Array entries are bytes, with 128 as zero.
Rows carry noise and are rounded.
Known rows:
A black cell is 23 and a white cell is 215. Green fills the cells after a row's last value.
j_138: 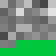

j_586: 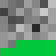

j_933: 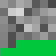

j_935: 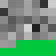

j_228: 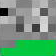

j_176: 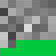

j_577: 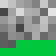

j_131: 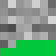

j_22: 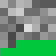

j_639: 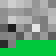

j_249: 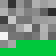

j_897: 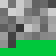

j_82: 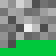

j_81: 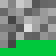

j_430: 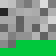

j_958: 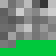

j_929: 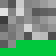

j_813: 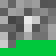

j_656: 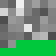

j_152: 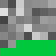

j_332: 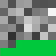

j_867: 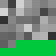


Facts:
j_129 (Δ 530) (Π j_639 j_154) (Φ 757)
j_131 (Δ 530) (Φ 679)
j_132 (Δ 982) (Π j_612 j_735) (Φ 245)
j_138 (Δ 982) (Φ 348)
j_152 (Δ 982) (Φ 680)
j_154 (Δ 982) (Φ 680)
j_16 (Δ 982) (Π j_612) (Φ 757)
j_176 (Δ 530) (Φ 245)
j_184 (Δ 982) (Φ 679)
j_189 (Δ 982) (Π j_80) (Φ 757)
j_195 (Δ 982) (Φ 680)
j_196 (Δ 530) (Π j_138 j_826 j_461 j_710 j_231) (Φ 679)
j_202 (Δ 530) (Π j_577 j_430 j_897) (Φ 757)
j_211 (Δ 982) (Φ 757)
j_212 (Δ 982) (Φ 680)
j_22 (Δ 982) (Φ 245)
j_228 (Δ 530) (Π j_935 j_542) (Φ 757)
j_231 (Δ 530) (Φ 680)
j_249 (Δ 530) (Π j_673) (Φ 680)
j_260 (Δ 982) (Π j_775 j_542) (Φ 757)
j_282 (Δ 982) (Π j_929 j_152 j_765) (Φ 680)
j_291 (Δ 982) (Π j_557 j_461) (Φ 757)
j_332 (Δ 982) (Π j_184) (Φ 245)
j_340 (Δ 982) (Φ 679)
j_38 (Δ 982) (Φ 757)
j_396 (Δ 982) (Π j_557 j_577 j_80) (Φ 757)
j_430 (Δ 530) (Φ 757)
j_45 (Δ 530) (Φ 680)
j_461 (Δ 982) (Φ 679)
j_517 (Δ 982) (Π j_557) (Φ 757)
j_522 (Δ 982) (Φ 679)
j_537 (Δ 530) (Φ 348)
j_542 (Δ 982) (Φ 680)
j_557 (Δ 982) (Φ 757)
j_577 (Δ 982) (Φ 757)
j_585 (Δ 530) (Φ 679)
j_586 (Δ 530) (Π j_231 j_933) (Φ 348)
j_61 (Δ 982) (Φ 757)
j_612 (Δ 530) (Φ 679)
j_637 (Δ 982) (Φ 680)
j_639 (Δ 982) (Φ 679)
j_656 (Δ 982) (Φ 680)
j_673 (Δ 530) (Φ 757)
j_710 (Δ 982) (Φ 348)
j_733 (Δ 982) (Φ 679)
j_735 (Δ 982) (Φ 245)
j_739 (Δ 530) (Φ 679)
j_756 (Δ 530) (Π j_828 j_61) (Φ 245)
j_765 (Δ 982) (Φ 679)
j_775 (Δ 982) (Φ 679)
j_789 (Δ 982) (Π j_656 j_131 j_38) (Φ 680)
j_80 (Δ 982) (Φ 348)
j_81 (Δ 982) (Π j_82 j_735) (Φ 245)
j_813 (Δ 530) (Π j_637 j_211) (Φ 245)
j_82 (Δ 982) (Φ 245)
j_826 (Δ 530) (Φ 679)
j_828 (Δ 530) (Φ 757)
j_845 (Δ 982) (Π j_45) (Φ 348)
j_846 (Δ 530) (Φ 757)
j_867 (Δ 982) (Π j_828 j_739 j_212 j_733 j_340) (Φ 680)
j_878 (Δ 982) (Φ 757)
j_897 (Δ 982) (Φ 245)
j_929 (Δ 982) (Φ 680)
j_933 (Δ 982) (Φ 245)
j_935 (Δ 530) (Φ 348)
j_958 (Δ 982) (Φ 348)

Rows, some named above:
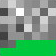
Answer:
j_38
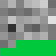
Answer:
j_196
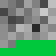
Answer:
j_586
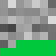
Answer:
j_131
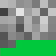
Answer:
j_878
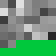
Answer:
j_212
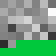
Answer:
j_184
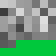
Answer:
j_260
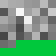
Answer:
j_211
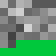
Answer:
j_22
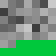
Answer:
j_537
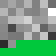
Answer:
j_184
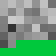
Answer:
j_461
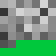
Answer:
j_61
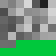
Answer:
j_845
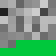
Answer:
j_828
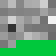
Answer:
j_826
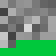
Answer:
j_176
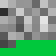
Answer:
j_16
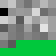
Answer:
j_129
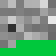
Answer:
j_826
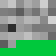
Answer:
j_612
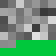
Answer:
j_45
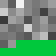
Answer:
j_542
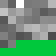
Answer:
j_154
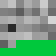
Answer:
j_612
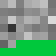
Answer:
j_585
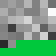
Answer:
j_184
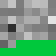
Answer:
j_585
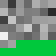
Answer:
j_249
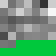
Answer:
j_80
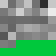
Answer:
j_80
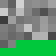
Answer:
j_195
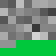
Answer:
j_231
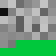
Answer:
j_846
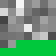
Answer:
j_656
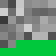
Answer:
j_282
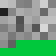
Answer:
j_202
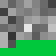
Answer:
j_756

